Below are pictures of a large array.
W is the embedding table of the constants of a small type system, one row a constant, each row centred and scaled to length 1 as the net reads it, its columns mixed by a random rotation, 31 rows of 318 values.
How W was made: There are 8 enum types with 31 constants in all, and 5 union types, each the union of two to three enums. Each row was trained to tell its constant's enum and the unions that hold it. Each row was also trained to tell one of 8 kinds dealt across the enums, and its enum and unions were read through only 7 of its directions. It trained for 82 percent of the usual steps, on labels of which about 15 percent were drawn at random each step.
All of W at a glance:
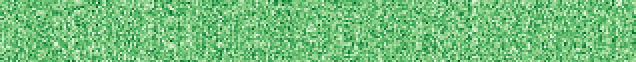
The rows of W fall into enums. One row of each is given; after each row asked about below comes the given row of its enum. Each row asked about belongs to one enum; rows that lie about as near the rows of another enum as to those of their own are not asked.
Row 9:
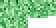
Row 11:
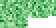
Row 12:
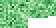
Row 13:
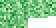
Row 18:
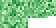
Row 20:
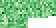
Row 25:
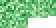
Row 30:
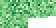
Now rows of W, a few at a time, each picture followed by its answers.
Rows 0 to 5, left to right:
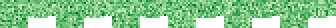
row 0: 20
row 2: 11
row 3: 9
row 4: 18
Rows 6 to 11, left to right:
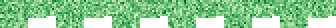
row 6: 25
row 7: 20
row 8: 12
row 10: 12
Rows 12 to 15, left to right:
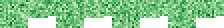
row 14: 20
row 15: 20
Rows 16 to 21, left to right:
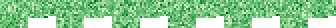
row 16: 12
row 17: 11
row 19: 13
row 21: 12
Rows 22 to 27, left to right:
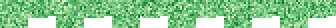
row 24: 11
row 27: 9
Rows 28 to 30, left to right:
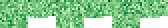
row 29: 9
